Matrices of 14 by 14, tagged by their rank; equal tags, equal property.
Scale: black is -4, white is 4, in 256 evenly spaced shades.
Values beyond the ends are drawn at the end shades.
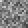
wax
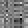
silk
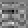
silk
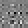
silk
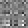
silk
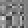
silk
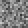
wax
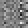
silk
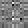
silk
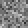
wax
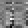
silk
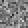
wax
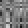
silk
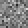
wax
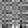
silk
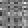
silk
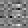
silk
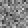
wax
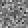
wax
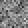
wax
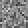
wax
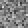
wax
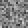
wax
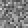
wax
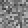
wax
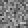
wax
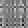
silk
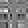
silk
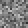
wax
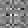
silk
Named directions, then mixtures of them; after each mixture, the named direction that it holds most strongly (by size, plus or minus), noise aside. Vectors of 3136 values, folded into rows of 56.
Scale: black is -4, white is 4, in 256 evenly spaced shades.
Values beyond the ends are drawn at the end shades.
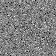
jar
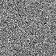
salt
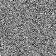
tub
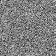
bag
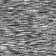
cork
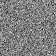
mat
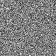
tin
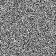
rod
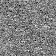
jar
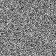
tin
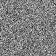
mat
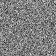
mat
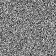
mat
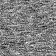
cork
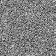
bag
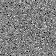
jar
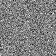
tub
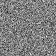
mat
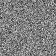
mat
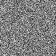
rod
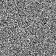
salt
